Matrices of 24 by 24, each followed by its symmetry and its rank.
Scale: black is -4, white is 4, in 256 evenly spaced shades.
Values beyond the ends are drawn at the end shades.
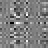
neither, rank two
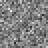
symmetric, full rank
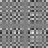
symmetric, rank one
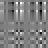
neither, rank one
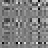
neither, rank two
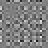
antisymmetric, rank two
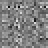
neither, rank five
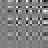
neither, rank one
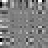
antisymmetric, rank two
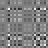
symmetric, rank one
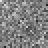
symmetric, full rank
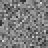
symmetric, full rank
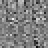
neither, rank five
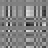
neither, rank one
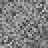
symmetric, full rank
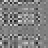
neither, rank two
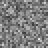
symmetric, full rank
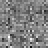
neither, rank five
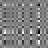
neither, rank one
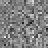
neither, rank five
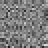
neither, rank five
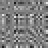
antisymmetric, rank two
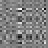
neither, rank two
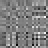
antisymmetric, rank two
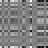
neither, rank one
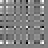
symmetric, rank one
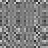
neither, rank two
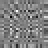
antisymmetric, rank two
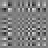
symmetric, rank one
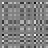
symmetric, rank one
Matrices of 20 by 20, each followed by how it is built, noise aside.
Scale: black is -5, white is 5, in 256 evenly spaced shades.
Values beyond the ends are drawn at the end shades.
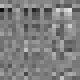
low rank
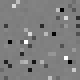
sparse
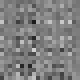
low rank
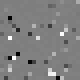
sparse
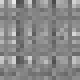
low rank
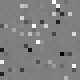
sparse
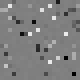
sparse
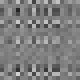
low rank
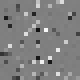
sparse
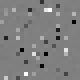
sparse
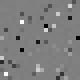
sparse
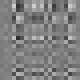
low rank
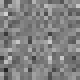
low rank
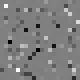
sparse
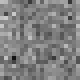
low rank
